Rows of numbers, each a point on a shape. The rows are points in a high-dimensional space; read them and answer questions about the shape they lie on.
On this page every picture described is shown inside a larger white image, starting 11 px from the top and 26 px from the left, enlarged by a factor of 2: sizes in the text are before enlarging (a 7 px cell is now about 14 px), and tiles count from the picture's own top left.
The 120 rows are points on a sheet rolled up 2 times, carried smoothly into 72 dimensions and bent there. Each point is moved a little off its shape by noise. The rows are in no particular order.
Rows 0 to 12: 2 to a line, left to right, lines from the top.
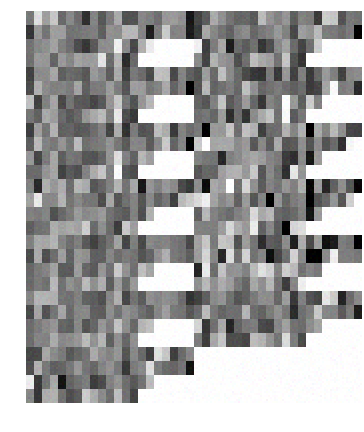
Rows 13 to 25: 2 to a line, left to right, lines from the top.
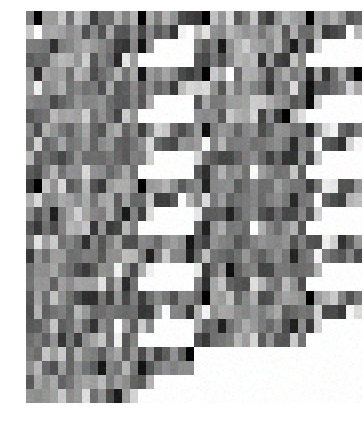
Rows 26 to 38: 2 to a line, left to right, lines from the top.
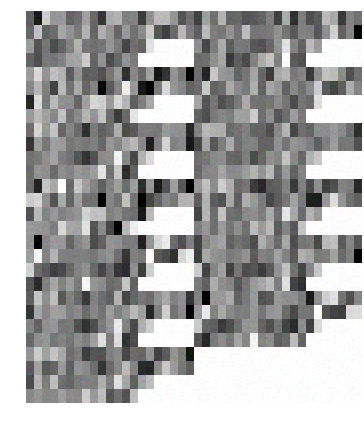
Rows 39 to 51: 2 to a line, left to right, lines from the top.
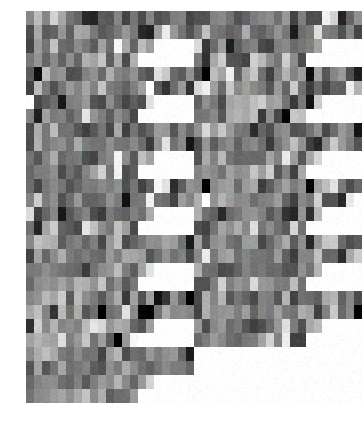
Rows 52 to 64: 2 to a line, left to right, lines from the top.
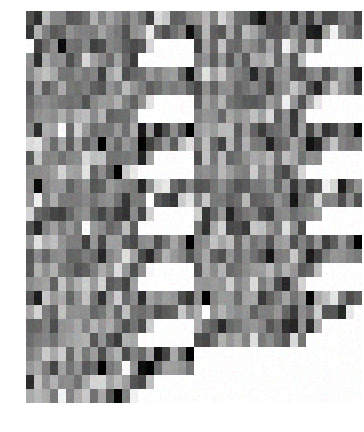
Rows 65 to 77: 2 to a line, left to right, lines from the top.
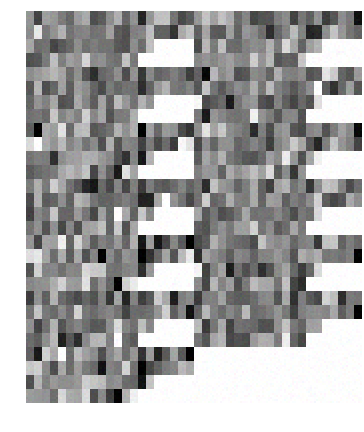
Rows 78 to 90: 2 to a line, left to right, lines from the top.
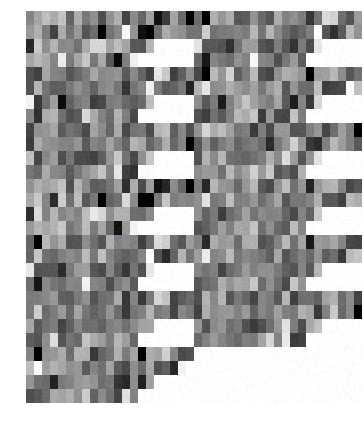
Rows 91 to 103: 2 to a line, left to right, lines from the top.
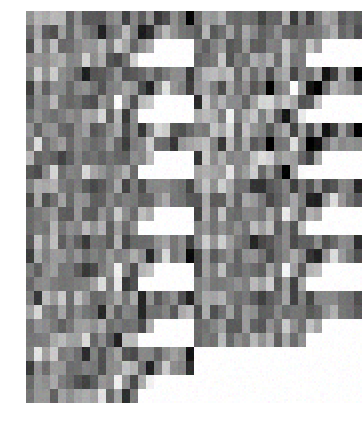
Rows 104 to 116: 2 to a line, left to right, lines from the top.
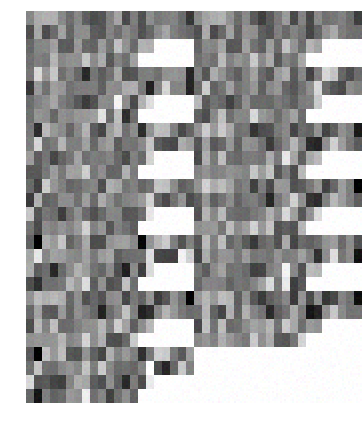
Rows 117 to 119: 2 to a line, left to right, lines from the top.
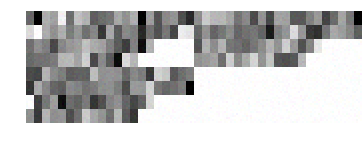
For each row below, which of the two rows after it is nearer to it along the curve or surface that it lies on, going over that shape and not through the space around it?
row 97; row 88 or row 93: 88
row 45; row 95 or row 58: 58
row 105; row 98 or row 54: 54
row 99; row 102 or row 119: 119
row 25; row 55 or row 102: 55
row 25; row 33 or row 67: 33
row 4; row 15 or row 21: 21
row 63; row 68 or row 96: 68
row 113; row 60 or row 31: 60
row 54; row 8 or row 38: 8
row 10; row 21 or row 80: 21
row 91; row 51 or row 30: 30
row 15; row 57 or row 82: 57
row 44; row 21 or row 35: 21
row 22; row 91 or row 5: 5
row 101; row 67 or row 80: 67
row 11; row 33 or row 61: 33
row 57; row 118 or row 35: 118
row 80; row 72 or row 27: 27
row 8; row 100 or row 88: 88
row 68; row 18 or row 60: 18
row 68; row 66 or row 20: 20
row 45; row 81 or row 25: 81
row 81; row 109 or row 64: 64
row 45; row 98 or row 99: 99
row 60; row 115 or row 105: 115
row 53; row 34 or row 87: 87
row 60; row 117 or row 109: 109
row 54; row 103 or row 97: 97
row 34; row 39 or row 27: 27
